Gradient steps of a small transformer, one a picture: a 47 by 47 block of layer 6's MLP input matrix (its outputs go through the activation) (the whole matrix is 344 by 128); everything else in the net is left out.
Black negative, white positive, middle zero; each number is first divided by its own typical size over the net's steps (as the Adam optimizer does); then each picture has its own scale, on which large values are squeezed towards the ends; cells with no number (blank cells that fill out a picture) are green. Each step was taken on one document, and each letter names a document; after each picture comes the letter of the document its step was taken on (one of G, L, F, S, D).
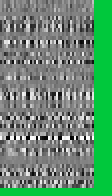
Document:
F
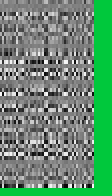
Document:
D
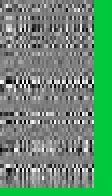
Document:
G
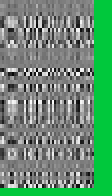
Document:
F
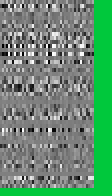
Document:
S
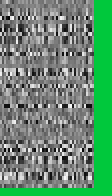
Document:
D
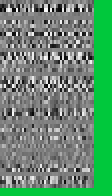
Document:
S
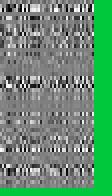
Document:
G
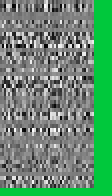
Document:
S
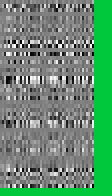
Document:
G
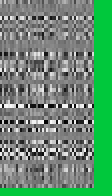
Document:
D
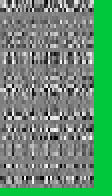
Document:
S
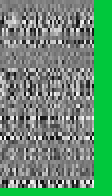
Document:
F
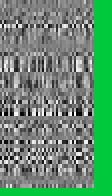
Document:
D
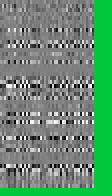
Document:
G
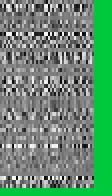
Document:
S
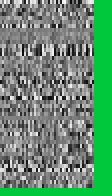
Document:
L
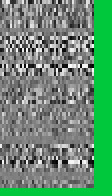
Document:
L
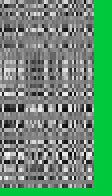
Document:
D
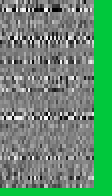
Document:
S
